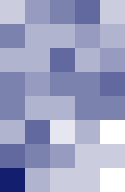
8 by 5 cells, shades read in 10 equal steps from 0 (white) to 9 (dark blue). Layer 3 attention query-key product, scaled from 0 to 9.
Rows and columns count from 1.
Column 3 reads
5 3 6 5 3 1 4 2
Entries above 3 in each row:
3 2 2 5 3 1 3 1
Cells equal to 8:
0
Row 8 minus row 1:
7 -1 -3 -4 -2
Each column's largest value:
9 6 6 6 6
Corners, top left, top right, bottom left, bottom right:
2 2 9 0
